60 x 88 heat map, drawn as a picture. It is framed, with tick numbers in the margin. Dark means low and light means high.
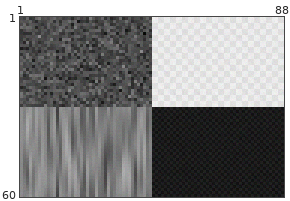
It is made of 2 by 2 panels. Panel 1,1: low, fine-grained. Panel 1,2: very high, checkered, faint in contrast. Panel 2,1: middling, streaked downward. Panel 2,2: very low, checkered, faint in contrast.
